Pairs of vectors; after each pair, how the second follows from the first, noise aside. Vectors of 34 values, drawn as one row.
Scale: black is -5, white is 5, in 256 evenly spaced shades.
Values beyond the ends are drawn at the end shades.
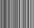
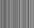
shrunk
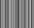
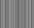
shrunk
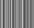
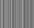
shrunk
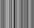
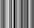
scaled up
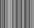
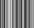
scaled up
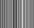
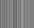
shrunk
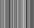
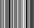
scaled up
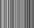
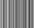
sign-scrambled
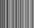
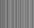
shrunk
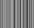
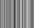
sign-scrambled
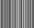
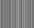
shrunk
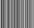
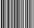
scaled up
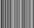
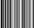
scaled up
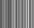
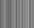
shrunk
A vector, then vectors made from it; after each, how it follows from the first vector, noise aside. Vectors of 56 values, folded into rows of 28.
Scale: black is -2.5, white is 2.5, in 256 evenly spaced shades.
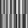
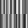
copied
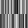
sign-scrambled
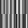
copied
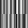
copied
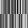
sign-scrambled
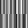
copied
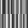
reversed
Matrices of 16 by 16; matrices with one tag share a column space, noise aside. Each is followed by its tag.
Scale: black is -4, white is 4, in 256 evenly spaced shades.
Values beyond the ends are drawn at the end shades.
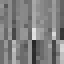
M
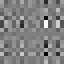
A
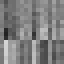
M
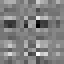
A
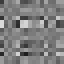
A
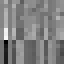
M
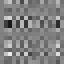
A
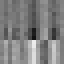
M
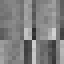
M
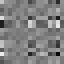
A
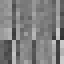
M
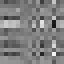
A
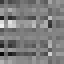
A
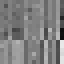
M
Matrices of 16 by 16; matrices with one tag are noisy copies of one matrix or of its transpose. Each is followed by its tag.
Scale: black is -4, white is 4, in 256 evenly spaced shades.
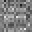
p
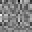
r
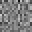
r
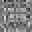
p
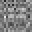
p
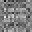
p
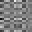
r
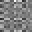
r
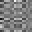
r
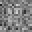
p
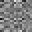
r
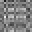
p
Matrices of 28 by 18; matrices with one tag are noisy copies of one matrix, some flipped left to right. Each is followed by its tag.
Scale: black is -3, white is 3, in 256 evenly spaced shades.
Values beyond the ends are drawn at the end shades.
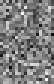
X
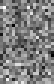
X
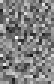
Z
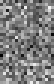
X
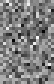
Z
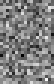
X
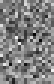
Z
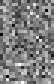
X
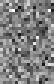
Z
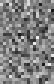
Z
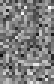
X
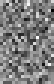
Z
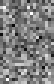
X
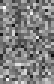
X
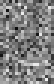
X
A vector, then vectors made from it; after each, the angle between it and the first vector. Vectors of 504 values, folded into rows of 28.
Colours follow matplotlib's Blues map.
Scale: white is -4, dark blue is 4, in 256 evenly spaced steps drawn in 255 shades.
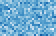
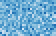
partly opposed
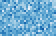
orthogonal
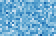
partly aligned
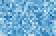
orthogonal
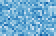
nearly parallel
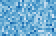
partly opposed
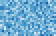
partly aligned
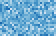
nearly parallel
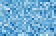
nearly opposite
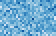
partly opposed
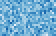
partly opposed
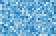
partly opposed
